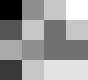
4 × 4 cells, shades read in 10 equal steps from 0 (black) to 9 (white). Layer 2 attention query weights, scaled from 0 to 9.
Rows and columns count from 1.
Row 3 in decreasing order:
6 5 4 4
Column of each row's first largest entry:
4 2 1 3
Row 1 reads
0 5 7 9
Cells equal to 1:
0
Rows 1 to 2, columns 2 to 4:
5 7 9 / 7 4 7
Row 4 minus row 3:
-4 2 4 4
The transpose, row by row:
0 3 6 2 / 5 7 5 7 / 7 4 4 8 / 9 7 4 8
